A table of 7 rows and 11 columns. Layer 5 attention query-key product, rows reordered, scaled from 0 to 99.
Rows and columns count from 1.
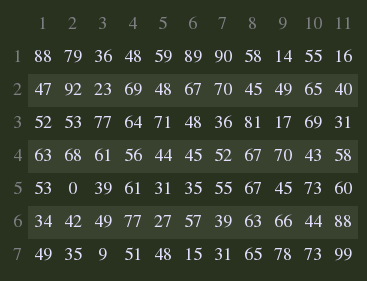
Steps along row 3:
up up down up down down up down up down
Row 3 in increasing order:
17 31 36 48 52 53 64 69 71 77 81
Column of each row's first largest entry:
7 2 8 9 10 11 11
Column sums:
386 369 294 426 328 356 373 446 339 422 392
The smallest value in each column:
34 0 9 48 27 15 31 45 14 43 16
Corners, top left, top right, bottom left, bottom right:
88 16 49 99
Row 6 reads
34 42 49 77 27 57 39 63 66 44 88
